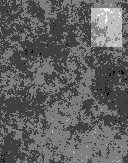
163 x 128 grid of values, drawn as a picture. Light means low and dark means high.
Stripes: none. Mirror symmetry: none. Ninth with the lowest average: top right. Grain: blotchy. Odd patch: lower, in the top right.
